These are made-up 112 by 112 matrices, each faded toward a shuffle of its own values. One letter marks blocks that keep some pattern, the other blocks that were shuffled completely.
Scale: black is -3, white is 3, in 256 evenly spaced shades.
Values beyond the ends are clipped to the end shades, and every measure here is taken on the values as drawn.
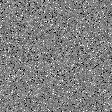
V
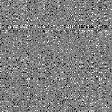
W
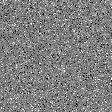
V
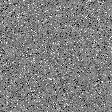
V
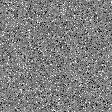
V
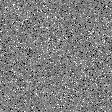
V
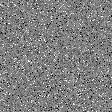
V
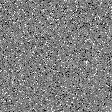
V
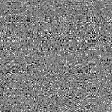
W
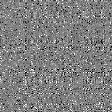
W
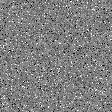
V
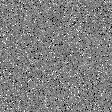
V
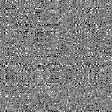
W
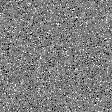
V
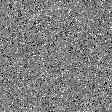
V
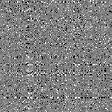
W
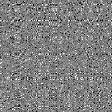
W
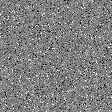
V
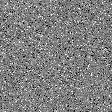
V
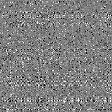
W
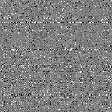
W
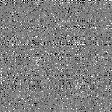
W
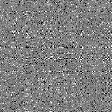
W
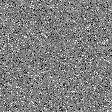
V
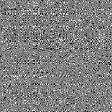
W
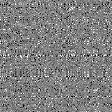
W
